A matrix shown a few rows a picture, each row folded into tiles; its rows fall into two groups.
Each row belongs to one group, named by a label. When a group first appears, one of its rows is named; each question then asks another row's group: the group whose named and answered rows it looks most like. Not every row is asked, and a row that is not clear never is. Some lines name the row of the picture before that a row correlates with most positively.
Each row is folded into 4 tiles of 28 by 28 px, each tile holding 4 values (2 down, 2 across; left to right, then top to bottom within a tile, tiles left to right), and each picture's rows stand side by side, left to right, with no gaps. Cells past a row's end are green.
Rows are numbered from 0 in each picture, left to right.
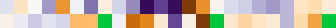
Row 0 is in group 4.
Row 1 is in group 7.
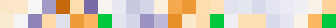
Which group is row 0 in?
4
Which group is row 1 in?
4
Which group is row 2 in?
7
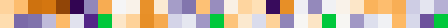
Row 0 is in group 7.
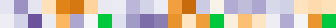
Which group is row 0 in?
4
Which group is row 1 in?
4
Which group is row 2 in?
7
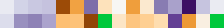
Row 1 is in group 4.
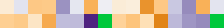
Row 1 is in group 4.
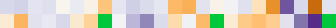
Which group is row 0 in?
7
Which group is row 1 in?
4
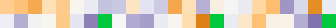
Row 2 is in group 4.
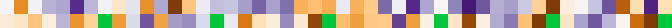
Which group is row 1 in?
4
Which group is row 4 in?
7
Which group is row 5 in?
4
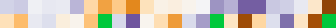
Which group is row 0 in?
7
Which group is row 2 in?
7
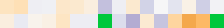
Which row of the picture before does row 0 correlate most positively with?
1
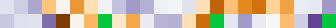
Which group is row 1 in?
7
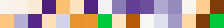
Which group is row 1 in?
7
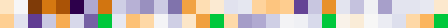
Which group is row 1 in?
7
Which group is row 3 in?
7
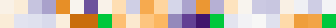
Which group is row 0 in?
4
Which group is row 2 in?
4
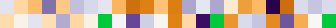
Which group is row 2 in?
4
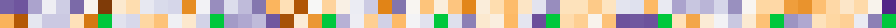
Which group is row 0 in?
7
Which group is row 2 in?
4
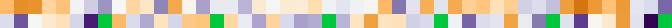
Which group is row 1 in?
4
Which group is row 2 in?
4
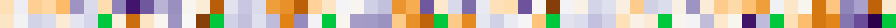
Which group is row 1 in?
7
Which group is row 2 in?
4
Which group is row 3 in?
4
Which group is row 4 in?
7
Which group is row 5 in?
4
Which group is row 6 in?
4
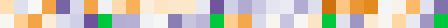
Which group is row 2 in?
7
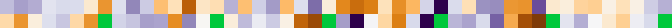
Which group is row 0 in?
7
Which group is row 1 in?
4
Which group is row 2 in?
4
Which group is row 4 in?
4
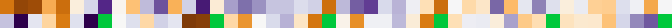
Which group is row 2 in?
7
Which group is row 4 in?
4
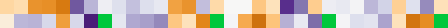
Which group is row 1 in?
4
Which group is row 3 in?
4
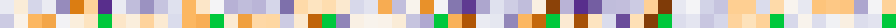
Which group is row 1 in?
7
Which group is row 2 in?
7
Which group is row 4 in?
7
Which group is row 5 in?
7
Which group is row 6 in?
4
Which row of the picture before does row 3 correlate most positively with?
2
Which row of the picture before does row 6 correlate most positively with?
1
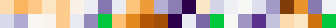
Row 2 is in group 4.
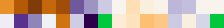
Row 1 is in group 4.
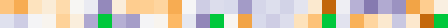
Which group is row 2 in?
7
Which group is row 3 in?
7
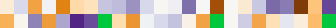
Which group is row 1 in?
7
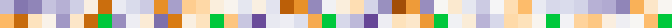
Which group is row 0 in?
7
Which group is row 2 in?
4
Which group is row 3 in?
4
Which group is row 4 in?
4
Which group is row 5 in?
7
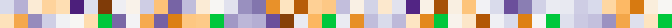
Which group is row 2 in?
4
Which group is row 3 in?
7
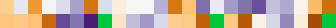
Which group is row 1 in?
4
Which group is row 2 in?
7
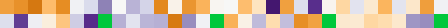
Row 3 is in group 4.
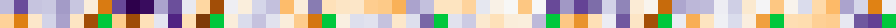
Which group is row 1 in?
7
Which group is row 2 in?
4
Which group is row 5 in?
7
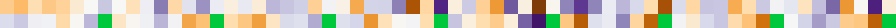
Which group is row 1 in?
4
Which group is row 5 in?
7
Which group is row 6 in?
4
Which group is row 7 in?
4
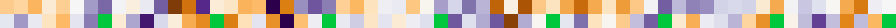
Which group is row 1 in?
4
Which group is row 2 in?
4
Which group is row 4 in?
4
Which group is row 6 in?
7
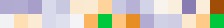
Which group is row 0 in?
7
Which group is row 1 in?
7
